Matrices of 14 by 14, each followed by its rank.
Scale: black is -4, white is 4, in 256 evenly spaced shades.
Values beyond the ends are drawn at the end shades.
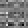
two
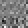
three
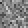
full rank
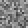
full rank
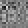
two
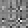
two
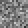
full rank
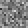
full rank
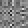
three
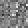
three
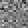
three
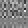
two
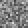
full rank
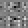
two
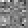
three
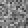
full rank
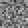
full rank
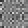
three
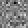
three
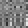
two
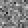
full rank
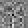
three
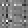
two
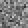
full rank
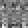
three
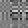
two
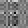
two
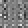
three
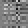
two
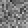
full rank
